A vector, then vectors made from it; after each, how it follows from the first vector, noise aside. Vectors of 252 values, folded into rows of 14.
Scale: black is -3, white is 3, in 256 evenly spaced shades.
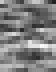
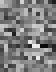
sign-scrambled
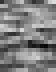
negated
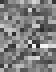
sign-scrambled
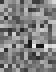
sign-scrambled
